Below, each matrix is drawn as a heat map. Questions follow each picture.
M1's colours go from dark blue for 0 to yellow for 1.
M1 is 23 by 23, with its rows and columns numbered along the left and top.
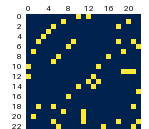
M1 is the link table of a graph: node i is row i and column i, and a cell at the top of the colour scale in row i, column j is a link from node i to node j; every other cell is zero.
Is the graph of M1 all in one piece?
no
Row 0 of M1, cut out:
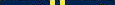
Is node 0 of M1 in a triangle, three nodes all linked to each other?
no
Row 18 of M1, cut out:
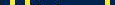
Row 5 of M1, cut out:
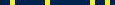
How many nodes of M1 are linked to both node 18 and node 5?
2
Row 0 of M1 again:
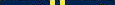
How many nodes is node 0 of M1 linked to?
2
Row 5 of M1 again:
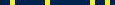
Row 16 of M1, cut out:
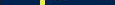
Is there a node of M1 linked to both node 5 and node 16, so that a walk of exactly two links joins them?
no
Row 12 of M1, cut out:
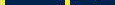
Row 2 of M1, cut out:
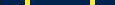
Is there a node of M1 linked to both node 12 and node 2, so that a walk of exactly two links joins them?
no
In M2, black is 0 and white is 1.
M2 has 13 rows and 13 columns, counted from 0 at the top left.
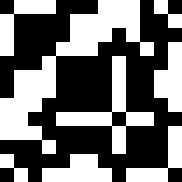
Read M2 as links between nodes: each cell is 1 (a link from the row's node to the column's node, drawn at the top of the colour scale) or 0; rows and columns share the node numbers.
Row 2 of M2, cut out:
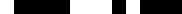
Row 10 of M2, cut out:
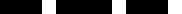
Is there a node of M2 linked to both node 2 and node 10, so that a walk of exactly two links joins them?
no
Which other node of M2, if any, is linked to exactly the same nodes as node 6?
node 5
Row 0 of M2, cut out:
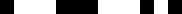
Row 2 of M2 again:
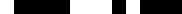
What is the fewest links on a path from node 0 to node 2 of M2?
1
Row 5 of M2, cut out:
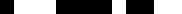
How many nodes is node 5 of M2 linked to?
6
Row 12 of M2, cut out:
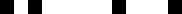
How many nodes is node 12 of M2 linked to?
9
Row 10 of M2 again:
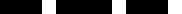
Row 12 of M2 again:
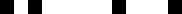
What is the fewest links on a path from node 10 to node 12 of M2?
1
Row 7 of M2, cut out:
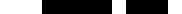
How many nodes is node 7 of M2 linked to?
5
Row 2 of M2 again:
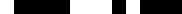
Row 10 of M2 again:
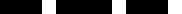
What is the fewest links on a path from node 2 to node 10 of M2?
3
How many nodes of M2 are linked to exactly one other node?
0
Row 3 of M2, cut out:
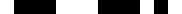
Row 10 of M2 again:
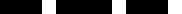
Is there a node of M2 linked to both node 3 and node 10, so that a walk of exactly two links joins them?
yes
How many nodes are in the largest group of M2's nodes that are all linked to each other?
4
